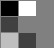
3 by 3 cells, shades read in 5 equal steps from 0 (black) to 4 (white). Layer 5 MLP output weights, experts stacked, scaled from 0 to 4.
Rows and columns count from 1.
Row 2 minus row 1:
1 -2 0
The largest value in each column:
3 4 2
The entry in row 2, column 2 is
2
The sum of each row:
6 5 6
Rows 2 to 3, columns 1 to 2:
1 2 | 3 1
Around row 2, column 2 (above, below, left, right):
4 1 1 2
